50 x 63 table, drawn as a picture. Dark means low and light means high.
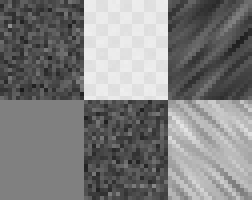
The table splits into 2 rows of 3 panels. Panel 1,1: low, fine-grained. Panel 1,2: very high, checkered, faint in contrast. Panel 1,3: low, slanting up to the right. Panel 2,1: middling, flat. Panel 2,2: low, fine-grained. Panel 2,3: high, slanting down to the right.
